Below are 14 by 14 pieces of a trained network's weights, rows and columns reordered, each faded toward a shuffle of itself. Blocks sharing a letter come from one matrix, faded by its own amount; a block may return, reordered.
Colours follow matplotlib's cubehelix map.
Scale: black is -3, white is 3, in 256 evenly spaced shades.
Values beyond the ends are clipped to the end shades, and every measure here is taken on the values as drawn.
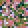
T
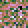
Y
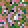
T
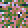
T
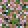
T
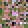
Y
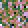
T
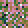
Y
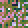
T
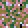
Y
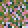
T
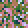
T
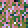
T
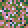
T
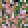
T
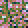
Y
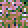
Y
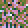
T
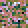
Y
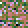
Y
